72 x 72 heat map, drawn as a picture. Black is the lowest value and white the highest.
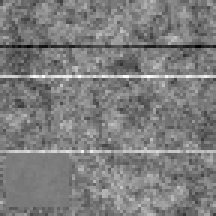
Slope: none. Grain: streaks across. Histogram: heavy tails on both sides. Odd patch: calmer, in the bottom left. Odd lines: rows 16, 26 and 51. Calmest part: bottom left.
